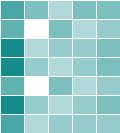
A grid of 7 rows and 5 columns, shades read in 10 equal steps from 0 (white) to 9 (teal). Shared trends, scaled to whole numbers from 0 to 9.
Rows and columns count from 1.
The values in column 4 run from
3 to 5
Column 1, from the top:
7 6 9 9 6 9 7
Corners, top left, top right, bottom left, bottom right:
7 5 7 4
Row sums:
25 18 25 25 18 25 22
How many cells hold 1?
0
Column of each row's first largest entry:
1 1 1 1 1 1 1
